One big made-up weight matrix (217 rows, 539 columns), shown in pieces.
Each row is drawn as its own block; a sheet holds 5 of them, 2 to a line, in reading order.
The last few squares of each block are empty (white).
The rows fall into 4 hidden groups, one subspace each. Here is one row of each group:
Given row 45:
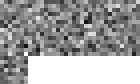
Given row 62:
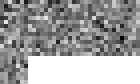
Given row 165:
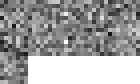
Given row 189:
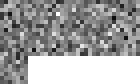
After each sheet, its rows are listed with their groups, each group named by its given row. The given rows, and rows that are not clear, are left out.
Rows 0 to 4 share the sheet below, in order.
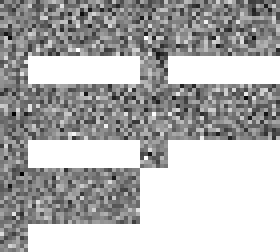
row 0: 45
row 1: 165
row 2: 189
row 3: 189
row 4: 165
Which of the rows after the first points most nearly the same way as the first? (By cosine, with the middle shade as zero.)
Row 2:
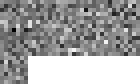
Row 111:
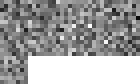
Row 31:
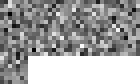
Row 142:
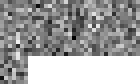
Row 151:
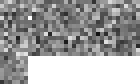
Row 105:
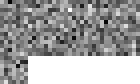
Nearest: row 111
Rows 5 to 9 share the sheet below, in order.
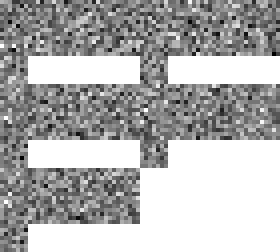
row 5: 165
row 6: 62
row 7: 45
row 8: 62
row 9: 45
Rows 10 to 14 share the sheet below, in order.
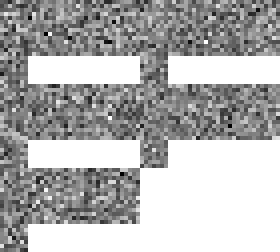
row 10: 165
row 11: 165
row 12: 165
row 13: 62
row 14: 62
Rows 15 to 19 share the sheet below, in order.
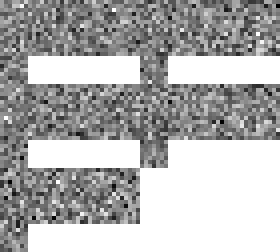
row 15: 165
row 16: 165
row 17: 45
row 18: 165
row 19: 189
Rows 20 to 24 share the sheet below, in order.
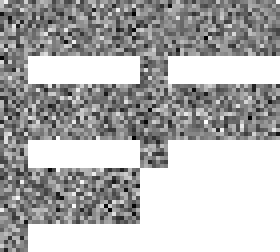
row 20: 165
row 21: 45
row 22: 62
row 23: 45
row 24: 189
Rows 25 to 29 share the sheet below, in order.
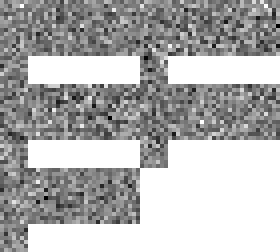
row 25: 165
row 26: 165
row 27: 165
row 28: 189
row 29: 62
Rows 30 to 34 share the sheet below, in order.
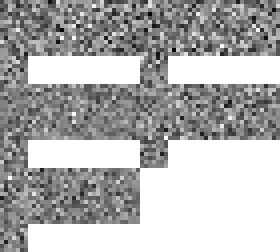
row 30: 189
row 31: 189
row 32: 62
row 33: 45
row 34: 62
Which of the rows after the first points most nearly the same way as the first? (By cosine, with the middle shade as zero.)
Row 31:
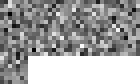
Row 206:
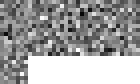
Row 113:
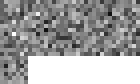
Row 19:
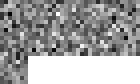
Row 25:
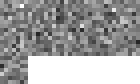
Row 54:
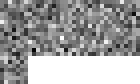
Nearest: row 19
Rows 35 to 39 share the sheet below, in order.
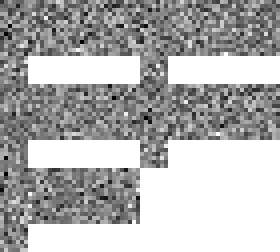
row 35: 45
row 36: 62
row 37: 189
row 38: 45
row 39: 62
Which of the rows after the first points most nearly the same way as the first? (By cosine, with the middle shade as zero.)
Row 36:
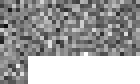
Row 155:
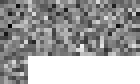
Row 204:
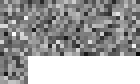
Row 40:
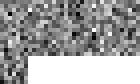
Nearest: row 40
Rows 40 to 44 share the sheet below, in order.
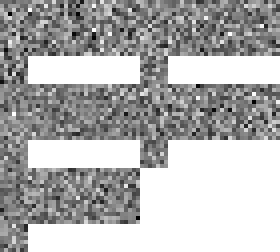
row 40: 62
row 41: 45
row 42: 189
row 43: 189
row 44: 62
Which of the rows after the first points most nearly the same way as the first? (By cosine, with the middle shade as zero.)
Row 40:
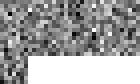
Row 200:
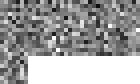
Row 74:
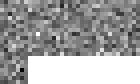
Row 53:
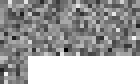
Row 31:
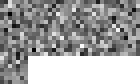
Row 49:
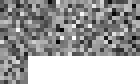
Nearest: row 74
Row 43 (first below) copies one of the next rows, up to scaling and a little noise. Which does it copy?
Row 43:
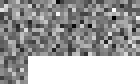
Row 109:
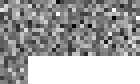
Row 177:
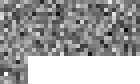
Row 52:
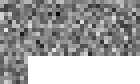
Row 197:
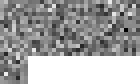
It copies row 109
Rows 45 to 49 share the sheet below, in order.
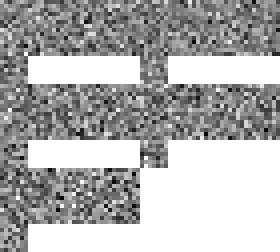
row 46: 62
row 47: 45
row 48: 189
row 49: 189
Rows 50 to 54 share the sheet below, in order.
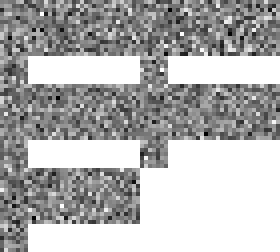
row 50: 165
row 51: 45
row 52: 189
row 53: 189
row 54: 189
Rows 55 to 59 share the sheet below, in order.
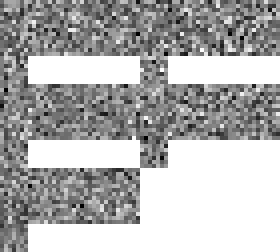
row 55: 62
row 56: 45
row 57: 62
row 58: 45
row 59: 165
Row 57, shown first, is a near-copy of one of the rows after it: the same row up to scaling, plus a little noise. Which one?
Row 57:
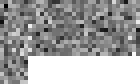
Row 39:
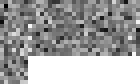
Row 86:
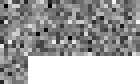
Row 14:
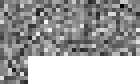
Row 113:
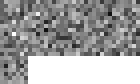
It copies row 39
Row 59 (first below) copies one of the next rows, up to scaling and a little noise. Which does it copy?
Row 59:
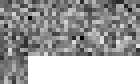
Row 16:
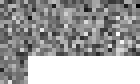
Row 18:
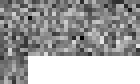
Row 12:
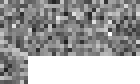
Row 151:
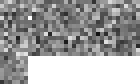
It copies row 18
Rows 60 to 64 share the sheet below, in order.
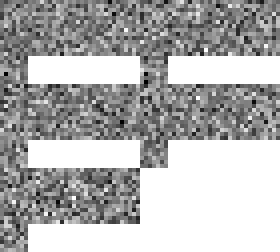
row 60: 189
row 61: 189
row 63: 189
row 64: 62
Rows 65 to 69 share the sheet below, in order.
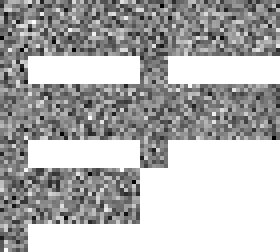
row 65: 62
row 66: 165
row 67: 45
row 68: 62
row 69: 189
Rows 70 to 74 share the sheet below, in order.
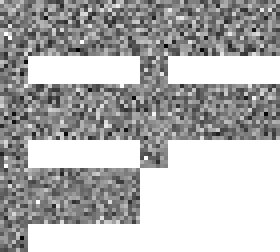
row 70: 45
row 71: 45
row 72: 189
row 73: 189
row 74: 62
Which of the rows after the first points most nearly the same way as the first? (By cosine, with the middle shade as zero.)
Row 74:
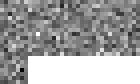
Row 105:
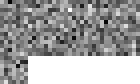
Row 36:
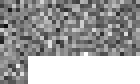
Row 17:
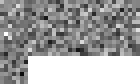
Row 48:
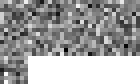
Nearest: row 36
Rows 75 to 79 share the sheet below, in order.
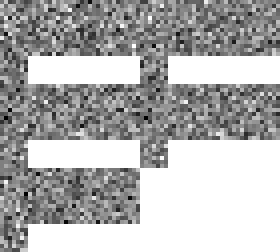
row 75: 62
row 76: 165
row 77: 45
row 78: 45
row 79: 62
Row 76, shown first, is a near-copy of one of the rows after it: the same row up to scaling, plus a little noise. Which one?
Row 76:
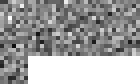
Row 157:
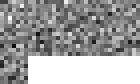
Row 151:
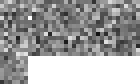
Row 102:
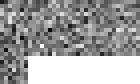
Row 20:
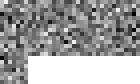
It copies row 157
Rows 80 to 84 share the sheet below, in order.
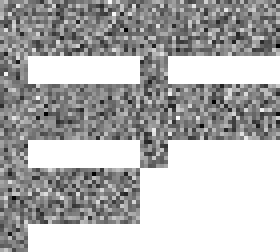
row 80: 189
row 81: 165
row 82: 62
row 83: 62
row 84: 189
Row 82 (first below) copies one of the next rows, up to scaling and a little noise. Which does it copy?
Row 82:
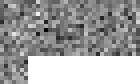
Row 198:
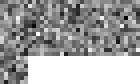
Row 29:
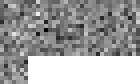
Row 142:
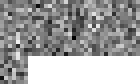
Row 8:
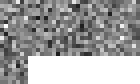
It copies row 29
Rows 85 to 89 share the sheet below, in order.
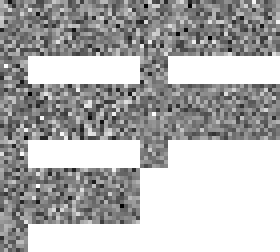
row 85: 62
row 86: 62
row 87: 45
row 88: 189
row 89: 62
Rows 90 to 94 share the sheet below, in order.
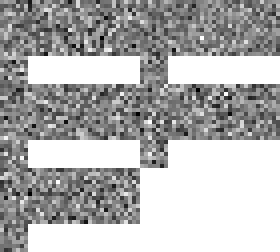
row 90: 45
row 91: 189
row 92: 45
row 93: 165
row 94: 189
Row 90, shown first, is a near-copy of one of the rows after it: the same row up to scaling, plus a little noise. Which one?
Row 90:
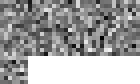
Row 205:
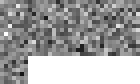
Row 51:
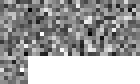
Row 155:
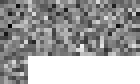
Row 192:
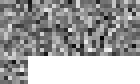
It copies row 192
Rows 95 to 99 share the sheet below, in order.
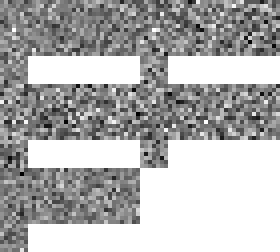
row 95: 189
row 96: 189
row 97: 165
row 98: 45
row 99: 165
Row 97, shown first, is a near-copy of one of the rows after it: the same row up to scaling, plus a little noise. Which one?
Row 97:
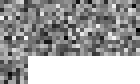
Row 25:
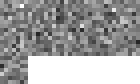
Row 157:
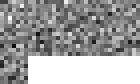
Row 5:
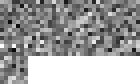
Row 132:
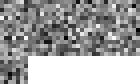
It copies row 132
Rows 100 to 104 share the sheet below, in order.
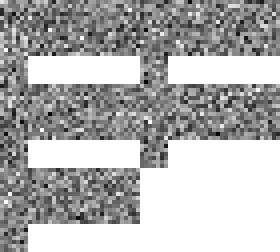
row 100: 165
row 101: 189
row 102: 165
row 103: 45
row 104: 45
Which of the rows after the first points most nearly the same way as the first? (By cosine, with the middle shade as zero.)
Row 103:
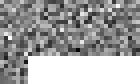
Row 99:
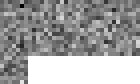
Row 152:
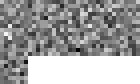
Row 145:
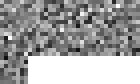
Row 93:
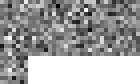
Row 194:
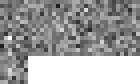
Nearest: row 145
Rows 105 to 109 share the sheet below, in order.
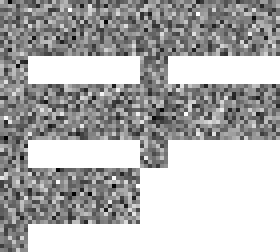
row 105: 62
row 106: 189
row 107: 45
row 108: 62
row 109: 189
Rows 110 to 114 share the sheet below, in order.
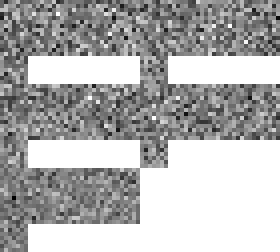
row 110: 189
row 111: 189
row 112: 165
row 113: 62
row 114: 189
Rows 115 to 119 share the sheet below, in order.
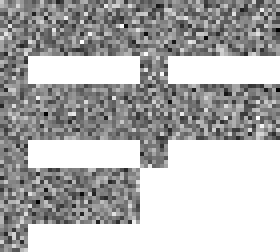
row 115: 45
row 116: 45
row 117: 62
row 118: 165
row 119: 62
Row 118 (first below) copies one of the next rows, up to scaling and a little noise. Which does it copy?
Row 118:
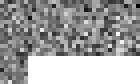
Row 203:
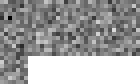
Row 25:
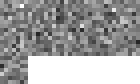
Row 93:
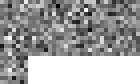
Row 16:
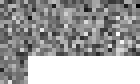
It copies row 16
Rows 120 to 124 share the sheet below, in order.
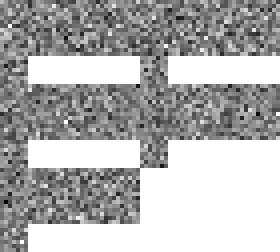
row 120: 45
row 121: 45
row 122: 45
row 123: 62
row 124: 45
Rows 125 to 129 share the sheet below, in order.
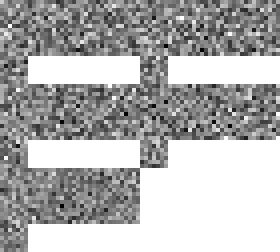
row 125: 45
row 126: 45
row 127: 189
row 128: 62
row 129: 189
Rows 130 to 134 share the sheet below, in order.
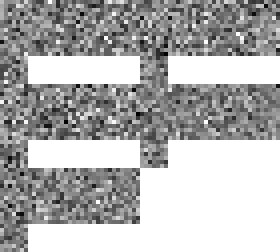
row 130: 189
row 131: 165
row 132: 165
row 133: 45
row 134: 165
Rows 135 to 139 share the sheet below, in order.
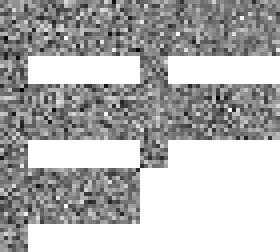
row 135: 45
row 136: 62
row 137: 165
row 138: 62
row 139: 45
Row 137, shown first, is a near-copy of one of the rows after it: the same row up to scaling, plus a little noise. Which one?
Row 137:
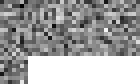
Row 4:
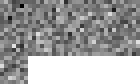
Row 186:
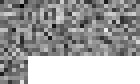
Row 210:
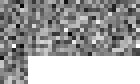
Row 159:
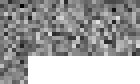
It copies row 186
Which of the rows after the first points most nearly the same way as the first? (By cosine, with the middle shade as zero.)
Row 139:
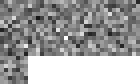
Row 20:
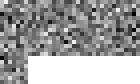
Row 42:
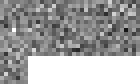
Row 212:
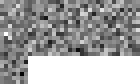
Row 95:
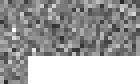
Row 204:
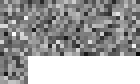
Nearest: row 204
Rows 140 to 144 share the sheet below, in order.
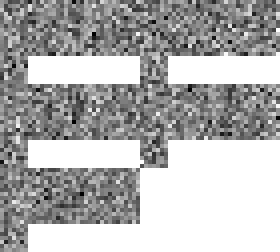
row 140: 62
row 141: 62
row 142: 62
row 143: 62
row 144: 62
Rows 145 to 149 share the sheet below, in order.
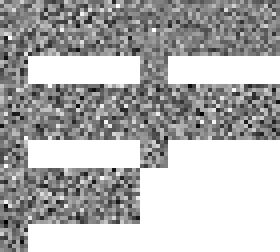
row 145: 45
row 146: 189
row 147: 189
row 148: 189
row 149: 45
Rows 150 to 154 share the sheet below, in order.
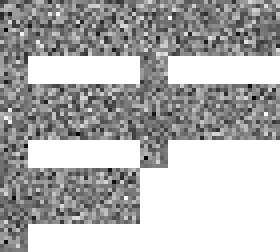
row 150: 189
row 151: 165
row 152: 45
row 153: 189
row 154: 189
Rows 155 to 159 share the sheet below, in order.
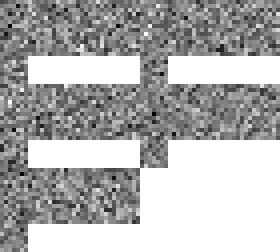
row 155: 45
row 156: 45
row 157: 165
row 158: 189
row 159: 165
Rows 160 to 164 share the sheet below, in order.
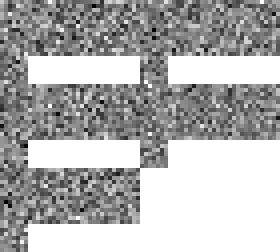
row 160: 189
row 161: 189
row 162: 62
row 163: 62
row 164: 45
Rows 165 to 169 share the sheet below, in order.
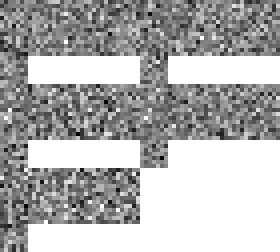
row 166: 189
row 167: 45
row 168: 45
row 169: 165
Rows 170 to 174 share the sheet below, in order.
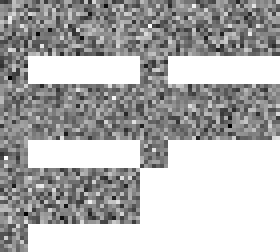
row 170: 165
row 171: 45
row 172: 189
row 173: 62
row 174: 45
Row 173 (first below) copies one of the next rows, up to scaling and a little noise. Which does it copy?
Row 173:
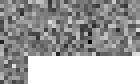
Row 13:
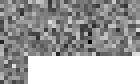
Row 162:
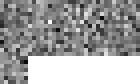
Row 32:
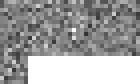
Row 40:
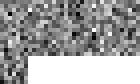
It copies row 13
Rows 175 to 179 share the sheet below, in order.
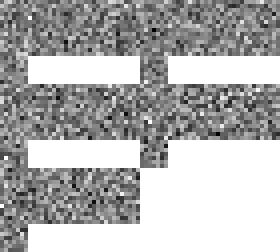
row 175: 165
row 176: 189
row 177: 189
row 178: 45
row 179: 62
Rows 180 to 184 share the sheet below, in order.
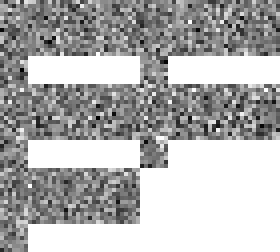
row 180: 62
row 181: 62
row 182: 165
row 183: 165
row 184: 165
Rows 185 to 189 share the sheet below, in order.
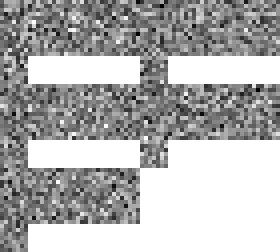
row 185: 62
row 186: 165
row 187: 189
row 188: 45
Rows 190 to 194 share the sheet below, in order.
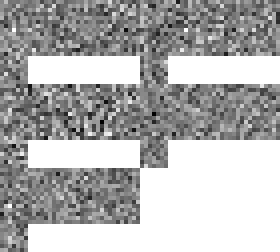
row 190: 189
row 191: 62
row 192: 45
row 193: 189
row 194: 165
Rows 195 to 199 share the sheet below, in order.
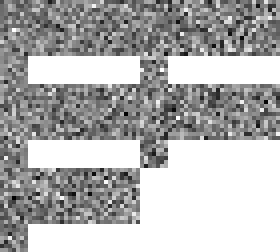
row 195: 189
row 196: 45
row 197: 189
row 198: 62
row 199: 189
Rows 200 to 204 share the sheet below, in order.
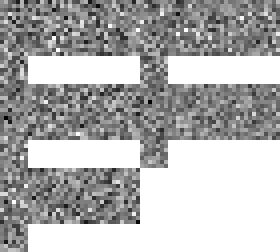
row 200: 62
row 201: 62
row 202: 45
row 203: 165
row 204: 62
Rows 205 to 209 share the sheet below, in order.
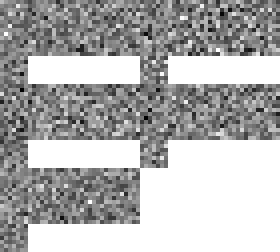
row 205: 45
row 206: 45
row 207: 165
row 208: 45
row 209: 45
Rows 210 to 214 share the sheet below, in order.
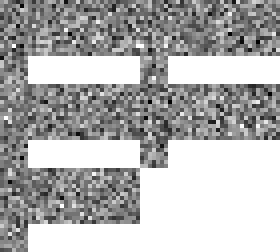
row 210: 165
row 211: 165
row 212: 45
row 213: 165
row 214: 189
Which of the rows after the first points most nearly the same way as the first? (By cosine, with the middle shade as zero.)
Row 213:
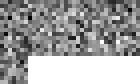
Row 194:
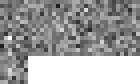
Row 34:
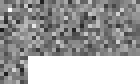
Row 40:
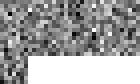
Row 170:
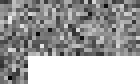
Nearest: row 194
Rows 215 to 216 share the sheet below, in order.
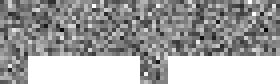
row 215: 189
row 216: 189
